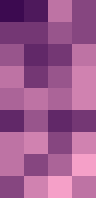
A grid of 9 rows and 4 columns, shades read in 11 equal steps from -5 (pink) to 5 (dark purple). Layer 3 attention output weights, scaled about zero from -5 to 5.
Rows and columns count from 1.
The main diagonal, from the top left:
5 2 2 -3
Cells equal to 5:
1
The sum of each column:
4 4 -3 -14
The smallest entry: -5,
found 2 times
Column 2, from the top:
4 2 3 2 -2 0 -3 1 -3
